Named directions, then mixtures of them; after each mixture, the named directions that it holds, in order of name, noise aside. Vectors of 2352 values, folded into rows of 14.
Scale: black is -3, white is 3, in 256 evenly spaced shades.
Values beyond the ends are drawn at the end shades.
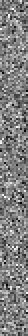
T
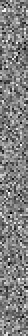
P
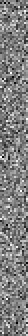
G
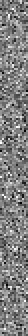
T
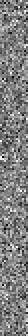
G, T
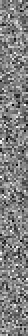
P, T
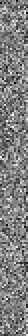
G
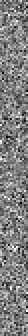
G, T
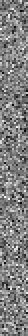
T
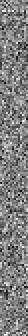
G, P, T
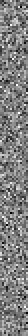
G, P, T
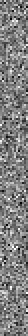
G, T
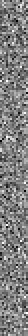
G, P, T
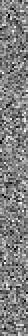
T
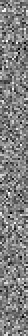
P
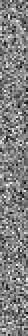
P, T
